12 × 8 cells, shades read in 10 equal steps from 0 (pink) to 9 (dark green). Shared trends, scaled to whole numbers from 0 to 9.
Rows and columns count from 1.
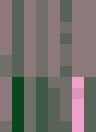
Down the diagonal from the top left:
4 6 4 5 4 5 4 6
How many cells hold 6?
21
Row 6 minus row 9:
1 -3 -1 -2 -2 0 3 -2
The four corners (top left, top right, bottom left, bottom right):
4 4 5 6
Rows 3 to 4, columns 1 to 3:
4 6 4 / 4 6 4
